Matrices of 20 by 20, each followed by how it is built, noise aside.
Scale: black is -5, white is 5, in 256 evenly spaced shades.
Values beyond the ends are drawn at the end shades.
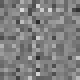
low rank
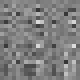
low rank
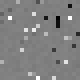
sparse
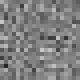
low rank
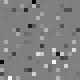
sparse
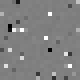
sparse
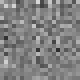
low rank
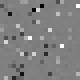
sparse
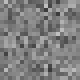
low rank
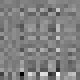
low rank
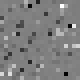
sparse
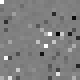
sparse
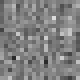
low rank
